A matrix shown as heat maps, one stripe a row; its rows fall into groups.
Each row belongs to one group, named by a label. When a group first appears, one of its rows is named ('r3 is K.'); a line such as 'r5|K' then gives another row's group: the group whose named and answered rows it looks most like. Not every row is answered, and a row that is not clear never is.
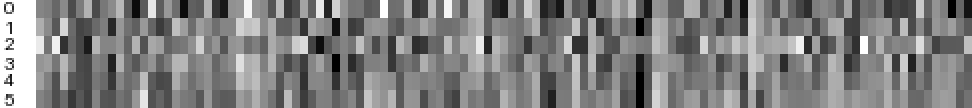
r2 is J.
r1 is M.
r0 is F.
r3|M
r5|M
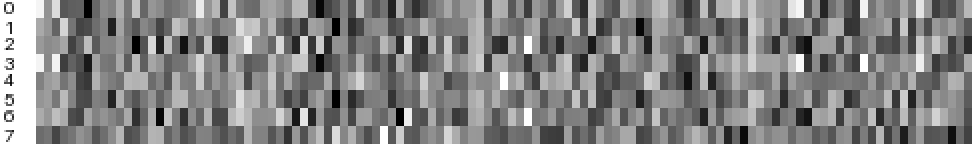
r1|M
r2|F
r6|F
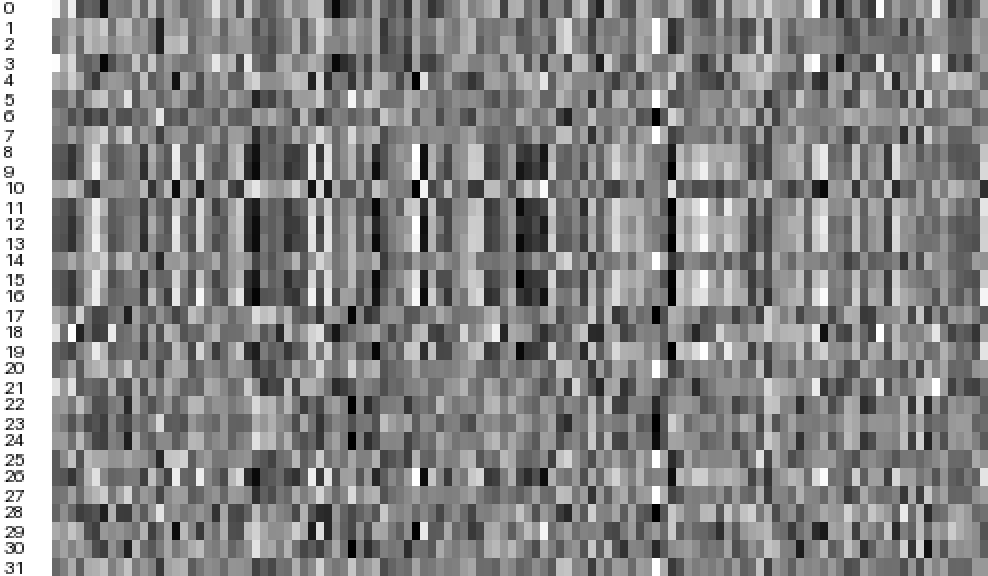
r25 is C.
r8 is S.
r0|J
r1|C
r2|C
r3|J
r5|C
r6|M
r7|C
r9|S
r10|F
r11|S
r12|S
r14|C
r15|S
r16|S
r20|C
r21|J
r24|M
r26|S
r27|C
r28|M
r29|F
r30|M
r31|C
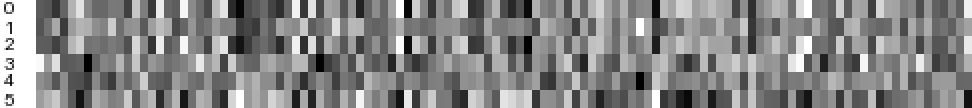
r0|S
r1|C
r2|S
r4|M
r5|F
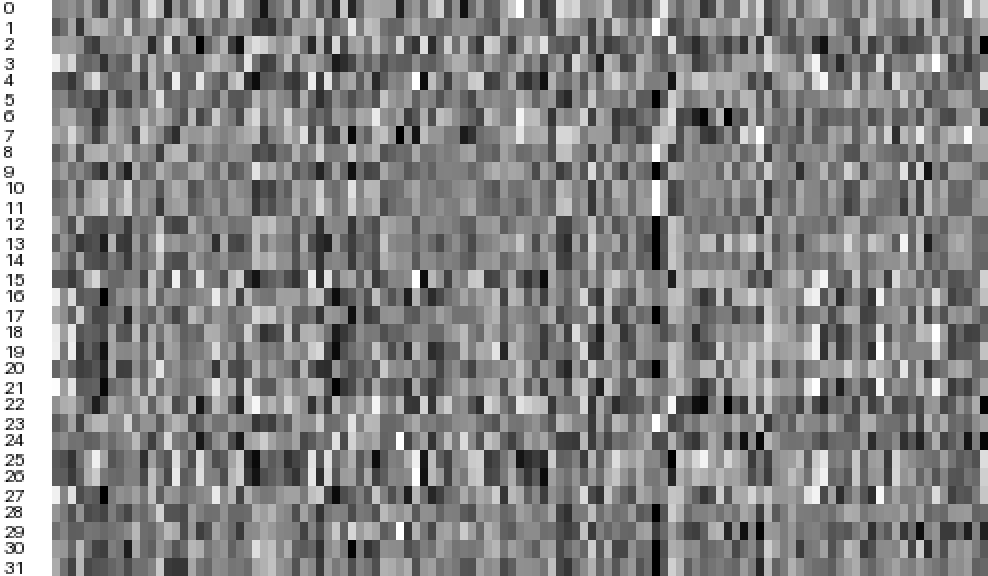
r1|C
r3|J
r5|M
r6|F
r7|F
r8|C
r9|M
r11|C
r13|M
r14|M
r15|S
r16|J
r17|M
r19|J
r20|M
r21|J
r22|F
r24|F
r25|S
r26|S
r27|J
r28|M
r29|F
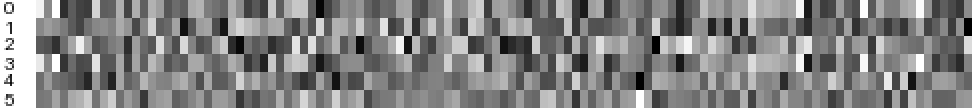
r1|F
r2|S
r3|J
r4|M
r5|C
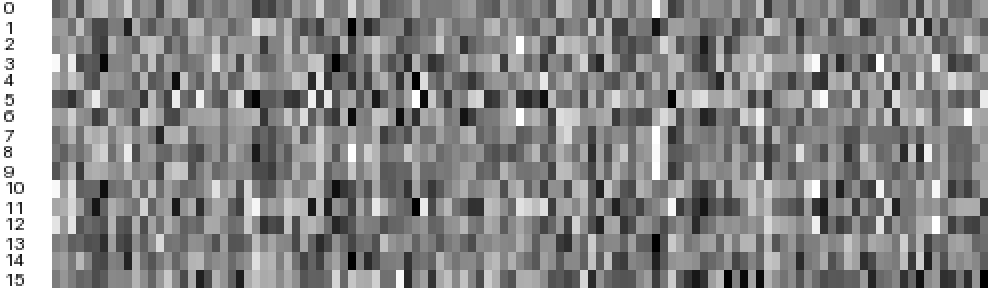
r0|C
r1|M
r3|J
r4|F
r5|S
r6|F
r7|C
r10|J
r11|F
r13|M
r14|M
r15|F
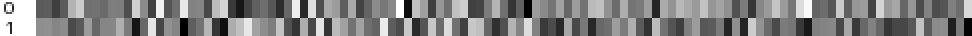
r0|S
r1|F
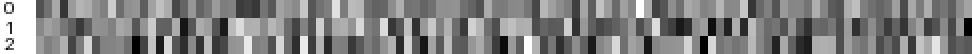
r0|C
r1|F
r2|F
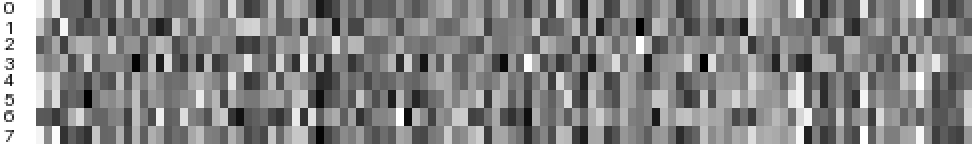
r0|J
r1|M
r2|C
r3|F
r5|J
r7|J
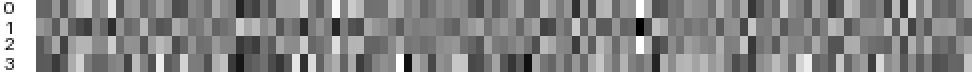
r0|C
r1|M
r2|C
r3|S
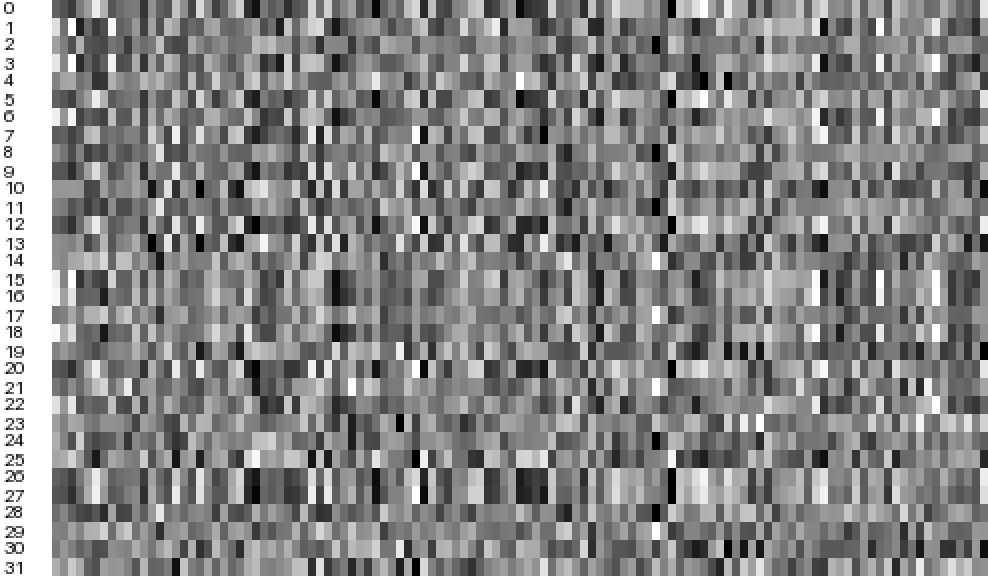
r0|S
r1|J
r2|M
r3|J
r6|J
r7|S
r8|M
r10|F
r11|M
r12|S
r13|F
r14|C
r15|J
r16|J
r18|J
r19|F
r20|S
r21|C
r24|M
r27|S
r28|M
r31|F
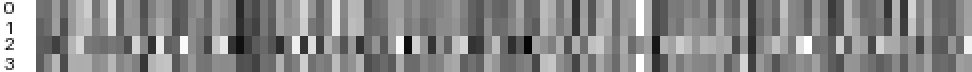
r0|C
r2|S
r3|C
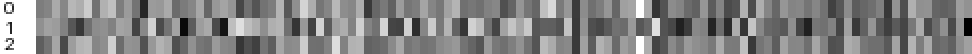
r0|C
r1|F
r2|C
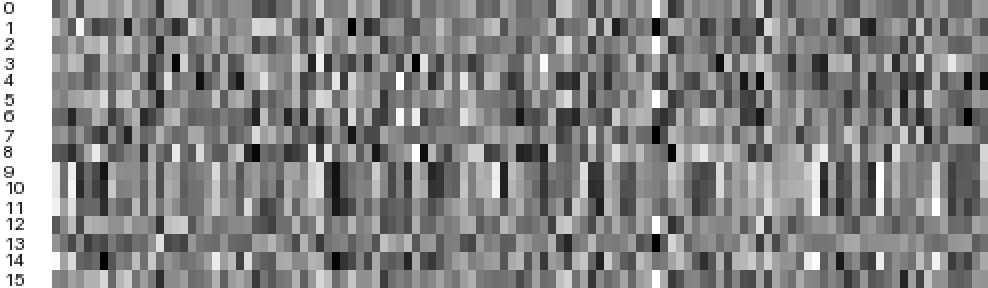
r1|M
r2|C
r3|F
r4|F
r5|C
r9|J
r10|J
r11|J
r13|M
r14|J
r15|C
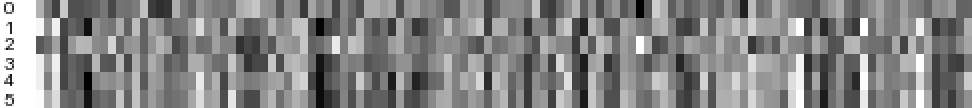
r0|M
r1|J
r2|C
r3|J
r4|J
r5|J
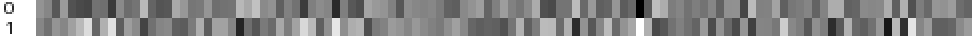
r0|M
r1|C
